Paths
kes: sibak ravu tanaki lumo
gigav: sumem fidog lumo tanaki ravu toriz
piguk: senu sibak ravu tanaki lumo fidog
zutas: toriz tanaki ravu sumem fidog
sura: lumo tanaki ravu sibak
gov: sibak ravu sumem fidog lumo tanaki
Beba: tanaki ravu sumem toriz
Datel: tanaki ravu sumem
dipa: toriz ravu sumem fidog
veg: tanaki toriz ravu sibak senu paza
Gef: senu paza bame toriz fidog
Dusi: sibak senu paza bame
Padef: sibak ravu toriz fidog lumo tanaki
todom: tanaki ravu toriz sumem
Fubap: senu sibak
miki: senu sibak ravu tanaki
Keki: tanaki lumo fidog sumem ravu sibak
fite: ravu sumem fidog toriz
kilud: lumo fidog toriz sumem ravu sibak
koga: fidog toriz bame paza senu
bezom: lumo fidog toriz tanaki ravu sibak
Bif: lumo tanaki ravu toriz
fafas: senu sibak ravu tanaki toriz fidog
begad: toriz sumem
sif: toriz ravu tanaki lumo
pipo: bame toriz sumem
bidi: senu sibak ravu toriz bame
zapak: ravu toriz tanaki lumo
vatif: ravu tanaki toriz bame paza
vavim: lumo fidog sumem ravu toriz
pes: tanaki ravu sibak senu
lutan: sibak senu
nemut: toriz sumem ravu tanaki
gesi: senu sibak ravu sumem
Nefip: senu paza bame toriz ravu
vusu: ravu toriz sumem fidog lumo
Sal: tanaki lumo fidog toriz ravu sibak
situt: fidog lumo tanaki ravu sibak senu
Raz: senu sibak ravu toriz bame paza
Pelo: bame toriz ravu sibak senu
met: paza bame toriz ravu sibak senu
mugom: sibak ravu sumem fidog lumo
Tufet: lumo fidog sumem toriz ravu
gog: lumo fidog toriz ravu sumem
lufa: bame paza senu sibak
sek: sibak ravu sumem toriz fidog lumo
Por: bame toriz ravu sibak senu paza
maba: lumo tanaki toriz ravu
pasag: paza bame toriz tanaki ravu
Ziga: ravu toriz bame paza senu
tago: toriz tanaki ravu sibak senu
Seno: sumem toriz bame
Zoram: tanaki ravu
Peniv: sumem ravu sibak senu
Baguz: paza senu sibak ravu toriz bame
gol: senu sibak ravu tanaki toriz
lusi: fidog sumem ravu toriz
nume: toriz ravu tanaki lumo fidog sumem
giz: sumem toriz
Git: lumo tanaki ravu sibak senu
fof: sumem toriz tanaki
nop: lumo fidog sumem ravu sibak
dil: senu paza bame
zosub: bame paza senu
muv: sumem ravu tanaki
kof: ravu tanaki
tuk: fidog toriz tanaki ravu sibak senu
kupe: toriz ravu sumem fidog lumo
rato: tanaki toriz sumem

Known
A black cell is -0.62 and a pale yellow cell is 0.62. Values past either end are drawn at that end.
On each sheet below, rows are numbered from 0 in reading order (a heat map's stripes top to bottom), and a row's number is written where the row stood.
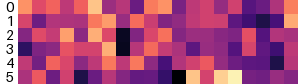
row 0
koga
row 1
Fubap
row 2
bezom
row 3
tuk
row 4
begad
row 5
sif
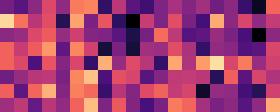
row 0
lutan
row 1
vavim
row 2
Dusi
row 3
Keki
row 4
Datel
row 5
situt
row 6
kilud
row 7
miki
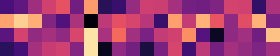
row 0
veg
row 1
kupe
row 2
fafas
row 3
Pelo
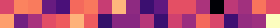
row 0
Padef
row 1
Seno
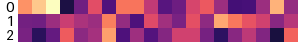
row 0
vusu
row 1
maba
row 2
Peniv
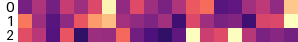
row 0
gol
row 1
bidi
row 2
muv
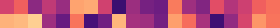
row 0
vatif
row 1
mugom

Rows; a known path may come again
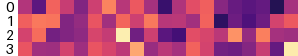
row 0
begad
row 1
lufa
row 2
todom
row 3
gesi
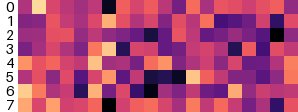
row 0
zutas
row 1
rato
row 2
Dusi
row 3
situt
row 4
koga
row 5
kes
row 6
vavim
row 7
fite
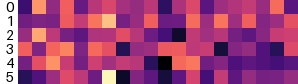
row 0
pasag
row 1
sura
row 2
zapak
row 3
kilud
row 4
Gef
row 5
Pelo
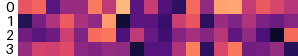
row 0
Bif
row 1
met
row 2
lutan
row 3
Nefip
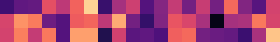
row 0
Git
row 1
Padef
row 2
piguk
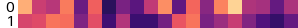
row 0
gog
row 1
dil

